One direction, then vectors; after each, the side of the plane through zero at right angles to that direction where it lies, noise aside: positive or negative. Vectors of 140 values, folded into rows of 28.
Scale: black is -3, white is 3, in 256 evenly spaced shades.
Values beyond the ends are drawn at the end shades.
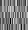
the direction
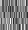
negative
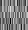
positive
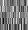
positive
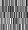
negative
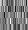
negative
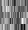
positive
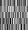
positive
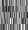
negative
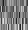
negative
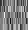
positive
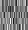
negative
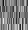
negative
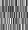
negative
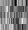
negative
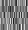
negative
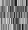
negative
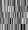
positive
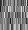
positive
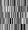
positive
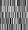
positive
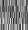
negative
